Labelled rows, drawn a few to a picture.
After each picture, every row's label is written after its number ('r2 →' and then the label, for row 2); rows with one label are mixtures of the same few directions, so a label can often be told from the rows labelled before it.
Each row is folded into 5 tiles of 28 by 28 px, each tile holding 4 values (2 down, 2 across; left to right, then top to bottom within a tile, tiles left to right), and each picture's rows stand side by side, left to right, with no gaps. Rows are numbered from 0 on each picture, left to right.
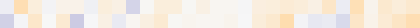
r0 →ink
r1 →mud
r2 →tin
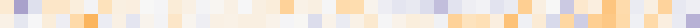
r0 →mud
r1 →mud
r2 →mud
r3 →mud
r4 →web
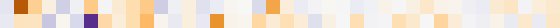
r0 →mud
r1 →ink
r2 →ink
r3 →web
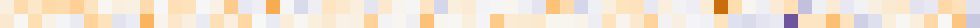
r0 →ink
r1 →ink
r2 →mud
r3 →ink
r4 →mud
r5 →mud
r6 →web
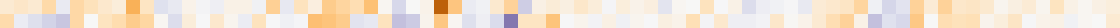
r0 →tin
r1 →ink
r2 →web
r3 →mud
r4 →mud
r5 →web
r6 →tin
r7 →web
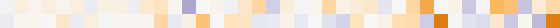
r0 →ink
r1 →tin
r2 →tin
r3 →web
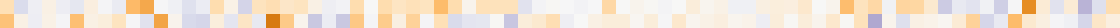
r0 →ink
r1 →web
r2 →tin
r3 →mud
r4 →tin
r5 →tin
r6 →mud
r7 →tin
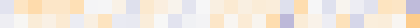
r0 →ink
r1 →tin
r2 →ink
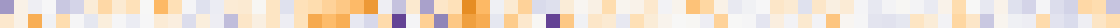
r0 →mud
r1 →mud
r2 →web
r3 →web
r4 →ink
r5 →web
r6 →web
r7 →ink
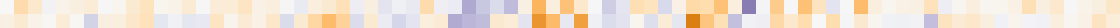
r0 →mud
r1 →tin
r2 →tin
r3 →web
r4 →web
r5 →tin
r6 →mud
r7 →tin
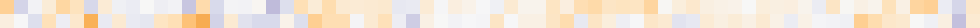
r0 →mud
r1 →tin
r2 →web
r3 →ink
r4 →ink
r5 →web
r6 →web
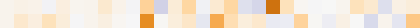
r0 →tin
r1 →ink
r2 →web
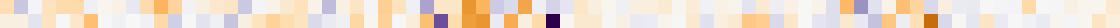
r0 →mud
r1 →mud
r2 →tin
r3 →web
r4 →mud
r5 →tin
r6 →mud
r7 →tin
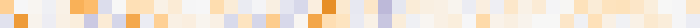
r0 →web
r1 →web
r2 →tin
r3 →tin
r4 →ink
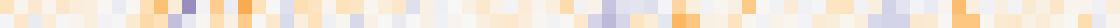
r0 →mud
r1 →tin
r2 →ink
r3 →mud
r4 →web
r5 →tin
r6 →web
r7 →web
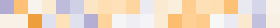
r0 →mud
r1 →web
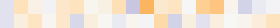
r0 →ink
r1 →mud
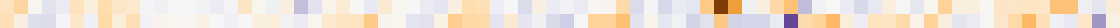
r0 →tin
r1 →ink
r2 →mud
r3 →tin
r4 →tin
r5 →mud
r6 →mud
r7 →web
